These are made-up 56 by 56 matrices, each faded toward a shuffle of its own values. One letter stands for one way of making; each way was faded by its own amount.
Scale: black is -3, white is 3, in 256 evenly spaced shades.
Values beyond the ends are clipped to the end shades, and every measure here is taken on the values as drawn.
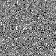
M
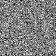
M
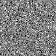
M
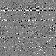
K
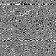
K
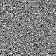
M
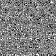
M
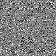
M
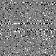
K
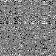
K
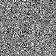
M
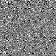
M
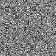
M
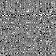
K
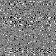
K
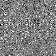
M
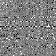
K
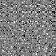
K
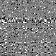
K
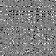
K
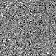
M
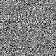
M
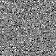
M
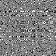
K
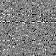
K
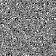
M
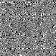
M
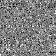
M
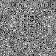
M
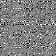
K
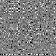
K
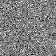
M
